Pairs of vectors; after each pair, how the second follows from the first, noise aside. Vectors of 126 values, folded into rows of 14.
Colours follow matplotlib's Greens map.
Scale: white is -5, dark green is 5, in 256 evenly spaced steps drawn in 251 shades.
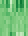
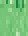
partly zeroed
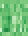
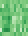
copied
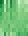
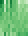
copied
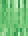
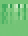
partly zeroed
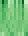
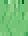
partly zeroed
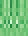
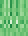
copied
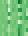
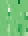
partly zeroed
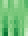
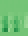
partly zeroed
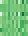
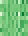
copied
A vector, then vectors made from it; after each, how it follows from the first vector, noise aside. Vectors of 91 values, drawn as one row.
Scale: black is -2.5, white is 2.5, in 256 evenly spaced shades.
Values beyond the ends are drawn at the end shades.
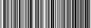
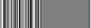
partly zeroed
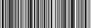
sign-scrambled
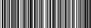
sign-scrambled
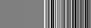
partly zeroed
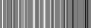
partly zeroed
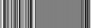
partly zeroed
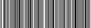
partly zeroed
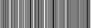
partly zeroed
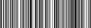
sign-scrambled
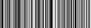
sign-scrambled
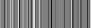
partly zeroed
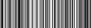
sign-scrambled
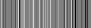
partly zeroed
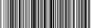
sign-scrambled
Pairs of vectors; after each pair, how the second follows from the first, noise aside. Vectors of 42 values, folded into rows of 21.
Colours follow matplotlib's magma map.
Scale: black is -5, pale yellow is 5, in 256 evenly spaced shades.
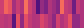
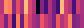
scaled up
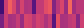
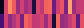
scaled up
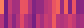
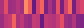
shuffled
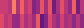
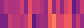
shuffled
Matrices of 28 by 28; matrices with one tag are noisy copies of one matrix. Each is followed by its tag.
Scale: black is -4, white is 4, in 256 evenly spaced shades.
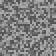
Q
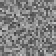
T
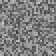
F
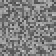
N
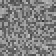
N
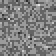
N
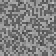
F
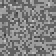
N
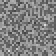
F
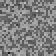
T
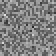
F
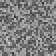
T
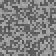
Q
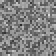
Q
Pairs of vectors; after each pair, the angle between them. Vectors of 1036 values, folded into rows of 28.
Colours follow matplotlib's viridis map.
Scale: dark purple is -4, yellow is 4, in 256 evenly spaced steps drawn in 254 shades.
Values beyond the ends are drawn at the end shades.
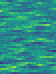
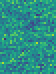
partly opposed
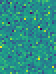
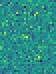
partly aligned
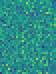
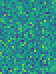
nearly opposite
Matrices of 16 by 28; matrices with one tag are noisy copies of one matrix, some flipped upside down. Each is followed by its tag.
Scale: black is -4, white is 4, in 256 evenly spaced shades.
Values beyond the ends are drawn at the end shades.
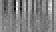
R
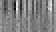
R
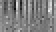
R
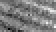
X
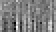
R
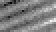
X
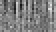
R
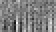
R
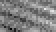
X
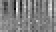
R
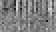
R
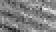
X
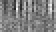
R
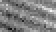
X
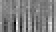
R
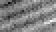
X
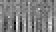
R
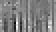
R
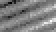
X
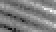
X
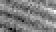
X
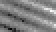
X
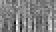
R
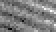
X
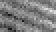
X
